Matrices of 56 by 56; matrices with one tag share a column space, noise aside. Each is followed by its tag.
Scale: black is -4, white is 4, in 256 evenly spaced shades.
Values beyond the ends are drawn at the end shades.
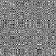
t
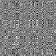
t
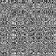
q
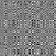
t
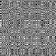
t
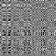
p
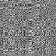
p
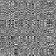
t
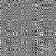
p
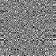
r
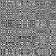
t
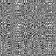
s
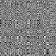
t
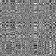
s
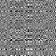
r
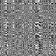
s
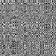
s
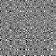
r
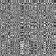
s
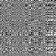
p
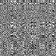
s
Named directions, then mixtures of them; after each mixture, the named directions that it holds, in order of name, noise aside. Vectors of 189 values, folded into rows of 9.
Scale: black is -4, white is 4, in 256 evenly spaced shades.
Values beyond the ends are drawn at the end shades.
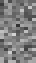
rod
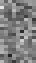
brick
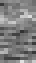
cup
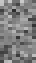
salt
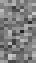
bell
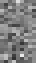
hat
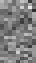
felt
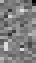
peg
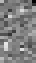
peg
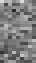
hat, salt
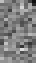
felt, peg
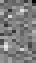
peg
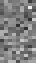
felt, rod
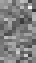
felt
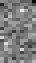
cup, peg, rod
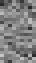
felt, salt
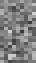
bell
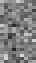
brick, hat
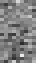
cup, hat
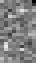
peg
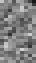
felt, peg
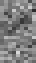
felt, salt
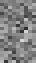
brick, hat, rod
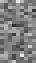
hat
